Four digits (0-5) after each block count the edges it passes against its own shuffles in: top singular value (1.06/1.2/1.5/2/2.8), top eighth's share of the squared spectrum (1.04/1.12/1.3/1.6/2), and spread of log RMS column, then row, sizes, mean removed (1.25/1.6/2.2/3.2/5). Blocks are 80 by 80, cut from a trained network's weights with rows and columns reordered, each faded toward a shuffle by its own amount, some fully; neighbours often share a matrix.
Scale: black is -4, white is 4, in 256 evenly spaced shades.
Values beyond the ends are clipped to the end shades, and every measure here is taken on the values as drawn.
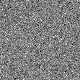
0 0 0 0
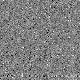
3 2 1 1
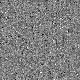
1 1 0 0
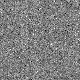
2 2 0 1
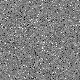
2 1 0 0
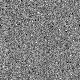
0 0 0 0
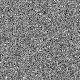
2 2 0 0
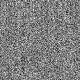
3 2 0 0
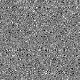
3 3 0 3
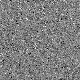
1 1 0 1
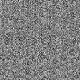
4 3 1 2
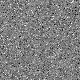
0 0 0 0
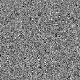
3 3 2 1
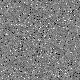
0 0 0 0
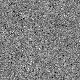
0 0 0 0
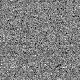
2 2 1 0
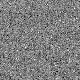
1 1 0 0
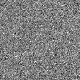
2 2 0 1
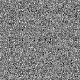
3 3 1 1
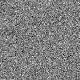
3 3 1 0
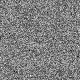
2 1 0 0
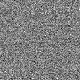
3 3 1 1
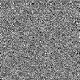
3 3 1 1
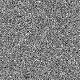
2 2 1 1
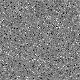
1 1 0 0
